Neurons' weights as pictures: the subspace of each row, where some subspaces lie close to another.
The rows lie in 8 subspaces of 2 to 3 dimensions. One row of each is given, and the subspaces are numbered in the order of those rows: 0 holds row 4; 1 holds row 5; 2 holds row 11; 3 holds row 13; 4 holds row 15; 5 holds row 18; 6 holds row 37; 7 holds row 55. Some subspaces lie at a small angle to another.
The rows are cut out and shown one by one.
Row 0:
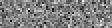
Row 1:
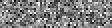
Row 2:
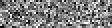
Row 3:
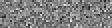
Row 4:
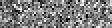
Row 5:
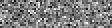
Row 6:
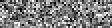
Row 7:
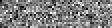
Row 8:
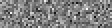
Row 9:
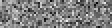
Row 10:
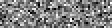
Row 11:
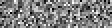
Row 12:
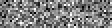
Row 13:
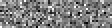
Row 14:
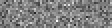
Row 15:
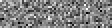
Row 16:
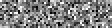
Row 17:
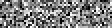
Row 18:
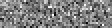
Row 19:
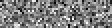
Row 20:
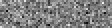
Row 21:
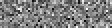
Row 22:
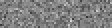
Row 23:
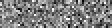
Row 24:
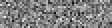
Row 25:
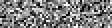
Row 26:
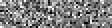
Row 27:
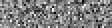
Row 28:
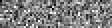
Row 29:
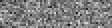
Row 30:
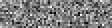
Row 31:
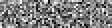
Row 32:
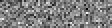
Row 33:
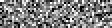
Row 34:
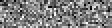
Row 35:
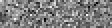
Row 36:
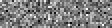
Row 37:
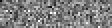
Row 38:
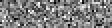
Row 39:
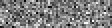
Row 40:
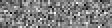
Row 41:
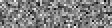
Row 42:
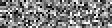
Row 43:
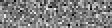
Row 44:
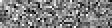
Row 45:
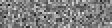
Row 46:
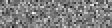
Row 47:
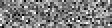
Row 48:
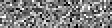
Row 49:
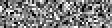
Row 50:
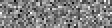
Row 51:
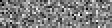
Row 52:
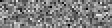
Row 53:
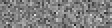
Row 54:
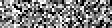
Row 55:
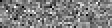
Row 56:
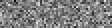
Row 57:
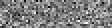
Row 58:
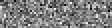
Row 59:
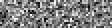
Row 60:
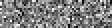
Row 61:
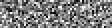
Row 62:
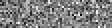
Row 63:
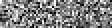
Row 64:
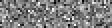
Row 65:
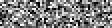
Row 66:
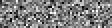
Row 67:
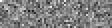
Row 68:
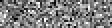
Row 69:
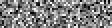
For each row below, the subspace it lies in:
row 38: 0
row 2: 3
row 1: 4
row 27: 0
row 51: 2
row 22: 1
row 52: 7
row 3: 5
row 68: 6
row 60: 6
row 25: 5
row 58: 5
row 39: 3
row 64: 0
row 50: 2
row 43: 5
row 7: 7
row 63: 6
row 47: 3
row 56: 2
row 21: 0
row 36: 4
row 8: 2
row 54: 0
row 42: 3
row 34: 5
